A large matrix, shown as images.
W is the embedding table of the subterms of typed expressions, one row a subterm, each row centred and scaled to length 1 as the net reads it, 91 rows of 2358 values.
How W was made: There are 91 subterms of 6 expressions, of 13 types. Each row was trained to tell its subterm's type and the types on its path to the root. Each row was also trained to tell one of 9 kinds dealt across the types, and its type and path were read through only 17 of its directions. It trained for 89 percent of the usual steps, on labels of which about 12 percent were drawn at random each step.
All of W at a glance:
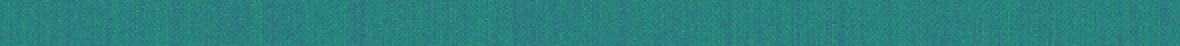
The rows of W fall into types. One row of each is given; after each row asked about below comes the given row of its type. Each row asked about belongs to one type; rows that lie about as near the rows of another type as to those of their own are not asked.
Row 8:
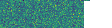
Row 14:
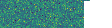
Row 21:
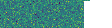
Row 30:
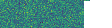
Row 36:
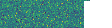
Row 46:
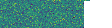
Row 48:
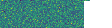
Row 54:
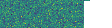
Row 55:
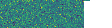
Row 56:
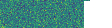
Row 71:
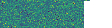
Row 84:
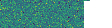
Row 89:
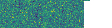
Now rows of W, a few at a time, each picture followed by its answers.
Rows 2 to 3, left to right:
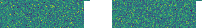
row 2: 84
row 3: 89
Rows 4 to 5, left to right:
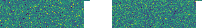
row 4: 84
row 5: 21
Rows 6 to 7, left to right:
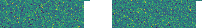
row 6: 8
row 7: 46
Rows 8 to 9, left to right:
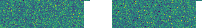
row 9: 48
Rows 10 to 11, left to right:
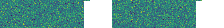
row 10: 46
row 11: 56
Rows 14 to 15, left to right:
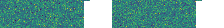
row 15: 54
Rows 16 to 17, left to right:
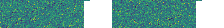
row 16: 48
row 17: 8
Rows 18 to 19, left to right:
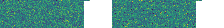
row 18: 48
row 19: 89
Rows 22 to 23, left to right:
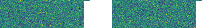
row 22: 71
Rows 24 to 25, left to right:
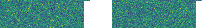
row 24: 30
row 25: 56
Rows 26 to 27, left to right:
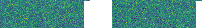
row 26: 71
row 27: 89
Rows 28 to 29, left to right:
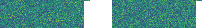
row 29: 21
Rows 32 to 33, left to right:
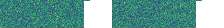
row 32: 30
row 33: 71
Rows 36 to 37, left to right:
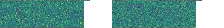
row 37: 56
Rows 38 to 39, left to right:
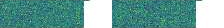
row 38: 56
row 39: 8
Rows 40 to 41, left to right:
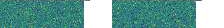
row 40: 30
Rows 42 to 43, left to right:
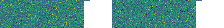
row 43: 54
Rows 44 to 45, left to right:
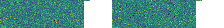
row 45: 8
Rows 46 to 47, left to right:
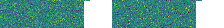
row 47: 36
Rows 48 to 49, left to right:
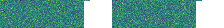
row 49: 21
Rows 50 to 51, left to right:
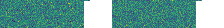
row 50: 21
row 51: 48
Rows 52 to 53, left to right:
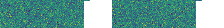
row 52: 89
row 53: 71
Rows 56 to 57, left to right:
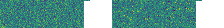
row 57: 89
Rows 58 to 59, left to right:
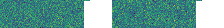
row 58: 30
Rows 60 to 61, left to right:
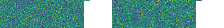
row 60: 54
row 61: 46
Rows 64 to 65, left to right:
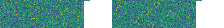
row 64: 8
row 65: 14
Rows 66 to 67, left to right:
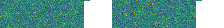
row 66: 21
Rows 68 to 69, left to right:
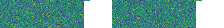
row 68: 46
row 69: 30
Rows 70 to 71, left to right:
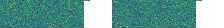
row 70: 48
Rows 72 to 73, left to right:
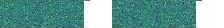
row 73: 46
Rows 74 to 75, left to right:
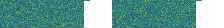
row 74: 46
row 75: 21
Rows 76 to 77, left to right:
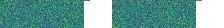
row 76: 54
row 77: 30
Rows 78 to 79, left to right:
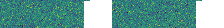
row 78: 48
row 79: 46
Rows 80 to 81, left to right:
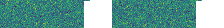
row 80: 56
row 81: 71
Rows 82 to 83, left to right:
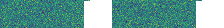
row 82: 21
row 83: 71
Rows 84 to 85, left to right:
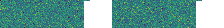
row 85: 30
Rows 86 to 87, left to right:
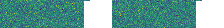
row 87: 48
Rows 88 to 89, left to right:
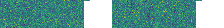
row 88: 71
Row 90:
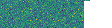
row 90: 54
